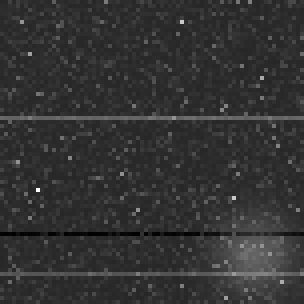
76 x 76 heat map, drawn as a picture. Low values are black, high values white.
Bumps: one, in the bottom right. Odd lines: rows 30, 59 and 69. Ninth with the highest average: bottom right. Histogram: skewed, a long tail of high values. Mirror symmetry: none. Average level on the scale: 20%.
